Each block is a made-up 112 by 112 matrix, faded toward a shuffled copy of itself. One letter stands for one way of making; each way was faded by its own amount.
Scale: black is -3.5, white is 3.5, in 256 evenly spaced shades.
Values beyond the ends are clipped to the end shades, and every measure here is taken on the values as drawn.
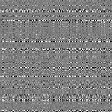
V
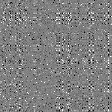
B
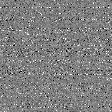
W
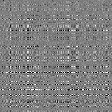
V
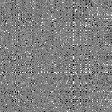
B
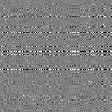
V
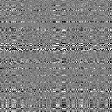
V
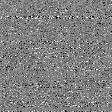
W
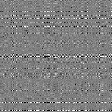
V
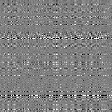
V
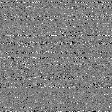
W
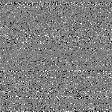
W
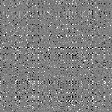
B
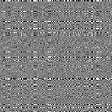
V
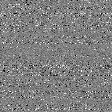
W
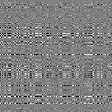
V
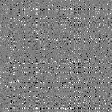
B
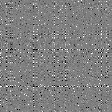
B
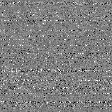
W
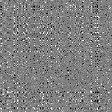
B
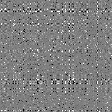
B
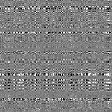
V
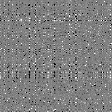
B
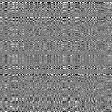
V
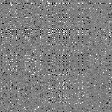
B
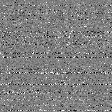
W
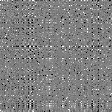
B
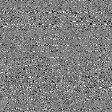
W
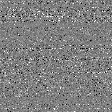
W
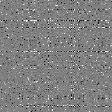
B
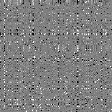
B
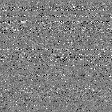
W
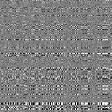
V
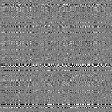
V
